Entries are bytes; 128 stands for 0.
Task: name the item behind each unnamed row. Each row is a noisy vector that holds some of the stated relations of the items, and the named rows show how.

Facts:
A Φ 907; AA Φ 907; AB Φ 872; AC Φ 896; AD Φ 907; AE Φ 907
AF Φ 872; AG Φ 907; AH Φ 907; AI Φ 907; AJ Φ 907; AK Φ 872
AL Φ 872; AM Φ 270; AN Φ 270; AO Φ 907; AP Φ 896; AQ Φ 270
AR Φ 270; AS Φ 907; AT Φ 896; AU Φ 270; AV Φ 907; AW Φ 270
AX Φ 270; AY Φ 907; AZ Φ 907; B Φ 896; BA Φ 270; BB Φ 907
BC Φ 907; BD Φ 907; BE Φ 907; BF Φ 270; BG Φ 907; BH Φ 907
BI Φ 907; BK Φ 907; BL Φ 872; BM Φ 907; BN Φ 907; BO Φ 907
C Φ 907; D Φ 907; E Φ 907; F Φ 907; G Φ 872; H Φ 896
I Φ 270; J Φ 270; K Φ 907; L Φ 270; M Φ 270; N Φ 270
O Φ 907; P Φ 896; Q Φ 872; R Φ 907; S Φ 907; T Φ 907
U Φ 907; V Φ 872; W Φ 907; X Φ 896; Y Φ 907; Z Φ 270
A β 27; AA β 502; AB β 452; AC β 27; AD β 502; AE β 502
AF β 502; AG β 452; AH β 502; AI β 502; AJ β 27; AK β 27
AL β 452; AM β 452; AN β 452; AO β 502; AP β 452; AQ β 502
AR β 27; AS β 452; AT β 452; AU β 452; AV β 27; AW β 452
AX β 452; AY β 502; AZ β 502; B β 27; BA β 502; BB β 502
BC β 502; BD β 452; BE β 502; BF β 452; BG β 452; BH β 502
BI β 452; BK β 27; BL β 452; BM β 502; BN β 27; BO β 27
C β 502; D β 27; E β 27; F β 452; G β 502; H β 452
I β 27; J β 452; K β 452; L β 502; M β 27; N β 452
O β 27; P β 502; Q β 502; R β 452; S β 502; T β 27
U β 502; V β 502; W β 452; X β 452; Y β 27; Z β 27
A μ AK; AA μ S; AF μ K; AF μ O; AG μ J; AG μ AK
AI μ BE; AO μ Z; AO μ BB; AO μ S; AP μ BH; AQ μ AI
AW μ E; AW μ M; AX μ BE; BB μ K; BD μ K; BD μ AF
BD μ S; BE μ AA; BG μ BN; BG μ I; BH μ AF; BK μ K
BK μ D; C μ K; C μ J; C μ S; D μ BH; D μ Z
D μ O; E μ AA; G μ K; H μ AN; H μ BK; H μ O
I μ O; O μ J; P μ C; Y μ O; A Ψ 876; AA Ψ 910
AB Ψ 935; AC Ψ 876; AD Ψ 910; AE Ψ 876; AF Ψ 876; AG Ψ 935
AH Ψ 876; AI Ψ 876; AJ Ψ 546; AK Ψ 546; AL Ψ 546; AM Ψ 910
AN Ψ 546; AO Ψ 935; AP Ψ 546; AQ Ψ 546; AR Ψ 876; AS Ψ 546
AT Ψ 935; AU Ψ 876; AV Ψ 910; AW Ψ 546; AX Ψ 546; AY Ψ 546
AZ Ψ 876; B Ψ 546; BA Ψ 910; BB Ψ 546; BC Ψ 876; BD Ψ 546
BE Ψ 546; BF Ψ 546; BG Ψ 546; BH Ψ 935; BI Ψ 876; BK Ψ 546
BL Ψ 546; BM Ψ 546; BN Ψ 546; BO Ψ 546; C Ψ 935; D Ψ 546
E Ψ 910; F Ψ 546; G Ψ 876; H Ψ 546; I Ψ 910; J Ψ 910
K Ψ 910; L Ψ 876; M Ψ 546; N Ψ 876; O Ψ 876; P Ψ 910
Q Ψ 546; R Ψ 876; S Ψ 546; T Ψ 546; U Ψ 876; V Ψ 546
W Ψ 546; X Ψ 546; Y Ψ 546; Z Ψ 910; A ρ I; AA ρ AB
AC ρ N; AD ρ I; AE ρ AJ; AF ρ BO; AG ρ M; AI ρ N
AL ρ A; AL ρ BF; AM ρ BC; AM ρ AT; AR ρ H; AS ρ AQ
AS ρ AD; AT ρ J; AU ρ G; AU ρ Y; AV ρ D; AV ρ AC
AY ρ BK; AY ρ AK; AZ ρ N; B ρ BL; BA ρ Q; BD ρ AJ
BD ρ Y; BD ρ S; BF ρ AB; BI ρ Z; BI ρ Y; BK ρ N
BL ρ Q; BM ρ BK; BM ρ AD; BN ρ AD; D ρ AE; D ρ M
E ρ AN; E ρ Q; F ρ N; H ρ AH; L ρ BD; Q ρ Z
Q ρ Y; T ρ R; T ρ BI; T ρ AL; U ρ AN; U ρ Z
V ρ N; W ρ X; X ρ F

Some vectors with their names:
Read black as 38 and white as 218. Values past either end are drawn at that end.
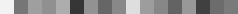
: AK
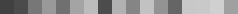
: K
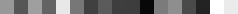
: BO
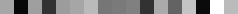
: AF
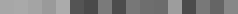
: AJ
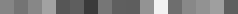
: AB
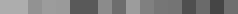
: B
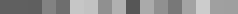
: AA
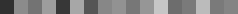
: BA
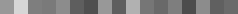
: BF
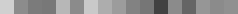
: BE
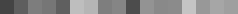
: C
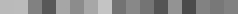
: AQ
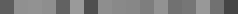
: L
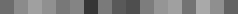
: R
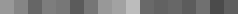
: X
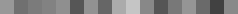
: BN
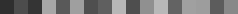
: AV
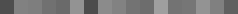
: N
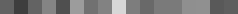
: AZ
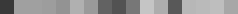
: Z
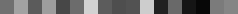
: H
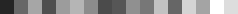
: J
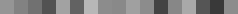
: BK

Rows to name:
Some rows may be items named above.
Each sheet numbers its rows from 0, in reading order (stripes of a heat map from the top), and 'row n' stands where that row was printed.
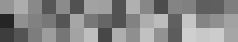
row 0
AP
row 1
I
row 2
K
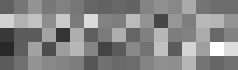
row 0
A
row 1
S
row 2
AD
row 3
J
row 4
A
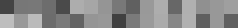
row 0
P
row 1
G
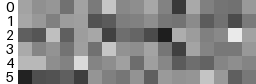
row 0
BB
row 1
T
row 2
BC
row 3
BB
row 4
M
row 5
AG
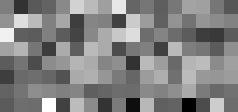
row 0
AI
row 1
AN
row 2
V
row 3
BD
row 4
E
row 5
P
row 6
A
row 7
AH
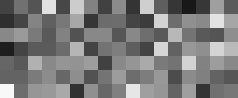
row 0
AR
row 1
AT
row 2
BG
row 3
AM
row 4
O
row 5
AC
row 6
AK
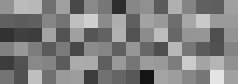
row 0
Y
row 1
AA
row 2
AV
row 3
BG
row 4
BH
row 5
BC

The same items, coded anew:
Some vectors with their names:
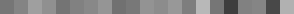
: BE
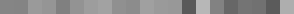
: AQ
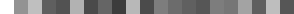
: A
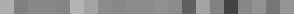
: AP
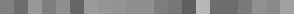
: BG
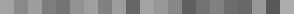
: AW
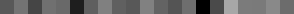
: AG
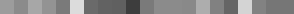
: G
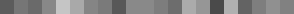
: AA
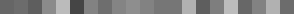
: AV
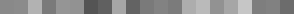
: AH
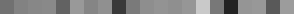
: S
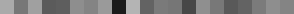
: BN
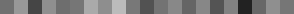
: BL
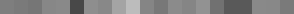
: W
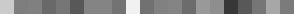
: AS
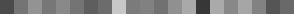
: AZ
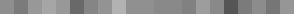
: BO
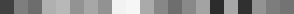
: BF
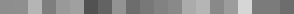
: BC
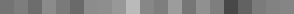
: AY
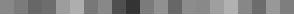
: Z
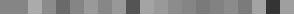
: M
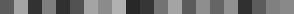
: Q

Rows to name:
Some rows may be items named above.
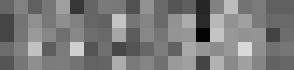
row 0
AT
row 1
AZ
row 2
AC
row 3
O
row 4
AZ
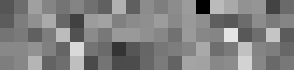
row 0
AC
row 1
AK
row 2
AM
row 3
AF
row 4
O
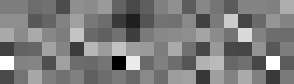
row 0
Y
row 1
E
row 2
G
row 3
V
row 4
AD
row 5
AI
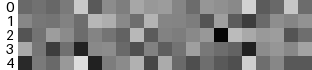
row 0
AM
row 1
H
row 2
AC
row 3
BD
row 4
AB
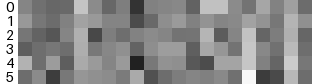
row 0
K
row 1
P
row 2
AV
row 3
J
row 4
I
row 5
BA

